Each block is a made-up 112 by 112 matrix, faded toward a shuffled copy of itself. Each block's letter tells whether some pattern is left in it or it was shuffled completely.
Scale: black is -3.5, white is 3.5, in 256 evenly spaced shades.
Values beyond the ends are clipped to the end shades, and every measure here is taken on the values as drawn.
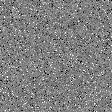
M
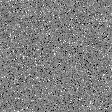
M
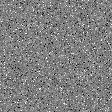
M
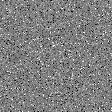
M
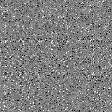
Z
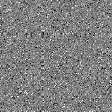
Z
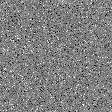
M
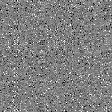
Z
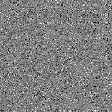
Z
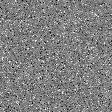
M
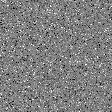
M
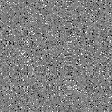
Z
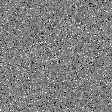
M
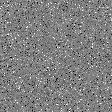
M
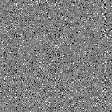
Z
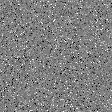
M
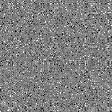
Z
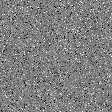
M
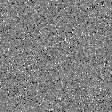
M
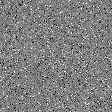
M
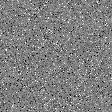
M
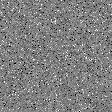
M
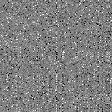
Z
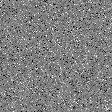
M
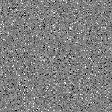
Z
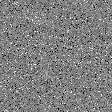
M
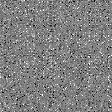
Z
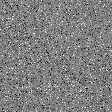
M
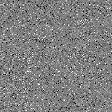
Z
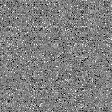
Z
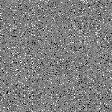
Z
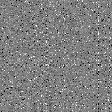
Z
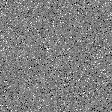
M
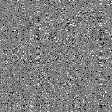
Z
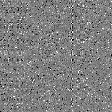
Z
